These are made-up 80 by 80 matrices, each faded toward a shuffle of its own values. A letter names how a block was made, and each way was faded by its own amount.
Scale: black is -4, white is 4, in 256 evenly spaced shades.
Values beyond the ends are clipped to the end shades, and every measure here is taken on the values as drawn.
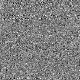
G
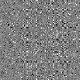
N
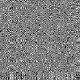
N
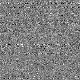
G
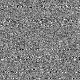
G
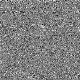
G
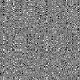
N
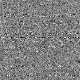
G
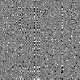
N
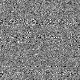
G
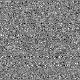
G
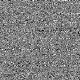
G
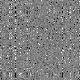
N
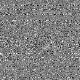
G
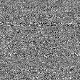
G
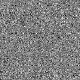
G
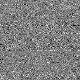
G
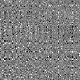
N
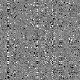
N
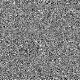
G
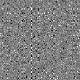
N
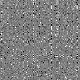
N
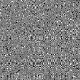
N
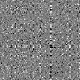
N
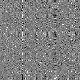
N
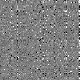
N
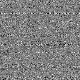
G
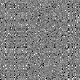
N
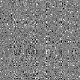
N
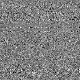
G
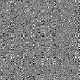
N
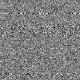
G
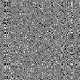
N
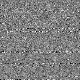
G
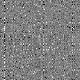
N
